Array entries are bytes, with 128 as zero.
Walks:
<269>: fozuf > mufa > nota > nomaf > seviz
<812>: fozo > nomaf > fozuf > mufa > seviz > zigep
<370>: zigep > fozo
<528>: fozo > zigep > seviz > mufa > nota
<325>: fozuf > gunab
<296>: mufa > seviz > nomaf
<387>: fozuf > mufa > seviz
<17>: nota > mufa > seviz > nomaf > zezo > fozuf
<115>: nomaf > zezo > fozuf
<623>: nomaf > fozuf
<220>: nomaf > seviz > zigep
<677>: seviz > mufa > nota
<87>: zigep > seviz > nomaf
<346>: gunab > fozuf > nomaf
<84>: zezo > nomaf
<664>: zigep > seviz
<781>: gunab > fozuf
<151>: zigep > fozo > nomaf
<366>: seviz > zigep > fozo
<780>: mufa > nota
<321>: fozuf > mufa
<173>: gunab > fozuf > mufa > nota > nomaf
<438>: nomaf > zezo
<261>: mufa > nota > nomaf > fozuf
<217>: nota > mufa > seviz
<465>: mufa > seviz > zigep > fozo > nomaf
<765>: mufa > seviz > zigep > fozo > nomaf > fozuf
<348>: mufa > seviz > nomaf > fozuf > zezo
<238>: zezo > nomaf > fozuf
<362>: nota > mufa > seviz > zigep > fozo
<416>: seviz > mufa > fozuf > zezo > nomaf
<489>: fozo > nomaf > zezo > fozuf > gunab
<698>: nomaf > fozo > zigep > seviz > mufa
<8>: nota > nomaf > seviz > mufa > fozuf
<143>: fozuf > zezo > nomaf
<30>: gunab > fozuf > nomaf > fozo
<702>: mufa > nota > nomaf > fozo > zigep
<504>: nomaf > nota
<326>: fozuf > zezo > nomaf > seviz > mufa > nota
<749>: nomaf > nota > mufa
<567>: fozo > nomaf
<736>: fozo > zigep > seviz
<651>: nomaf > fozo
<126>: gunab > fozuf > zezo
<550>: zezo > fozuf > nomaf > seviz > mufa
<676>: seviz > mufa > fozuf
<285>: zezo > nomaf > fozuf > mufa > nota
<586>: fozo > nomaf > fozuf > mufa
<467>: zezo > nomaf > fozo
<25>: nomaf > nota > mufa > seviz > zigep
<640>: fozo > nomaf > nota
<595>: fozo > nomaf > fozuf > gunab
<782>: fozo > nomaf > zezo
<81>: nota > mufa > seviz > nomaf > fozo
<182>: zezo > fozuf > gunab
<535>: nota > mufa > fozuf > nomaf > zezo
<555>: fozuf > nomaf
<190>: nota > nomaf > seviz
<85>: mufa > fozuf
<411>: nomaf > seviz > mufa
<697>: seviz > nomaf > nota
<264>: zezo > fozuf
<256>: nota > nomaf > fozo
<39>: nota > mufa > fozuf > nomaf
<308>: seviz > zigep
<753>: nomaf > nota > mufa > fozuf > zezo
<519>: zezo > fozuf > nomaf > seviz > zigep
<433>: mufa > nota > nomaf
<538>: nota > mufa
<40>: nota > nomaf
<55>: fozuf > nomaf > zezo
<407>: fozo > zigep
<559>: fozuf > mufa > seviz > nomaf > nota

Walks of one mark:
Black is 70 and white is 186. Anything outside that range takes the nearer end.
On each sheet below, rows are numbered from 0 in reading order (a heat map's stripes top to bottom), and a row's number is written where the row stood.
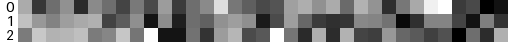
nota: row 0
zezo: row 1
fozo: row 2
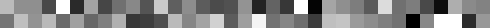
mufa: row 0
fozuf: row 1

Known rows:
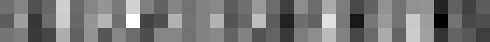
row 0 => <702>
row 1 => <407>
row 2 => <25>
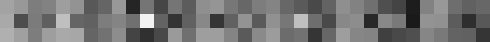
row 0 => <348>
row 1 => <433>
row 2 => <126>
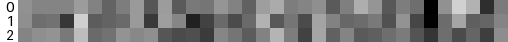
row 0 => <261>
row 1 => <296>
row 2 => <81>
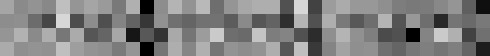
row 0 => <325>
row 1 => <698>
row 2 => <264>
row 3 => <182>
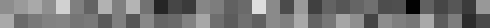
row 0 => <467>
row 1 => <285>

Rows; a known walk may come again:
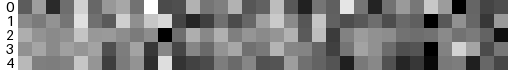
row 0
<407>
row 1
<567>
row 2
<182>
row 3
<115>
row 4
<438>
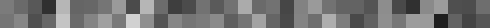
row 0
<87>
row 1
<702>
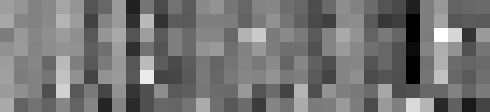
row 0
<348>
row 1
<55>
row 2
<623>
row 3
<17>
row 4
<416>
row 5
<143>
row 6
<550>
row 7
<677>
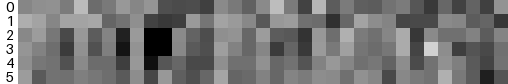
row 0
<81>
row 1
<126>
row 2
<387>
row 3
<217>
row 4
<269>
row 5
<559>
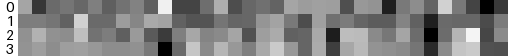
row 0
<504>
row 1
<465>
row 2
<85>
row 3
<781>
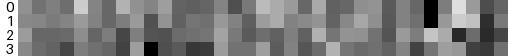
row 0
<346>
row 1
<261>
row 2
<528>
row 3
<190>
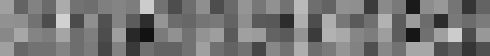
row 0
<173>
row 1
<698>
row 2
<676>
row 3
<326>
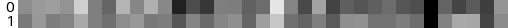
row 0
<467>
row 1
<765>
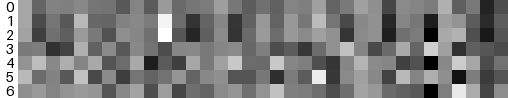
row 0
<285>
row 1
<433>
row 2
<40>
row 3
<25>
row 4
<264>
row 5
<538>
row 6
<238>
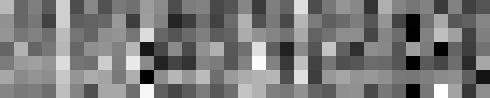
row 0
<749>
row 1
<296>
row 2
<39>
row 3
<366>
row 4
<651>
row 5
<325>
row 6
<555>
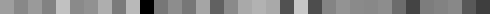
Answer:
<595>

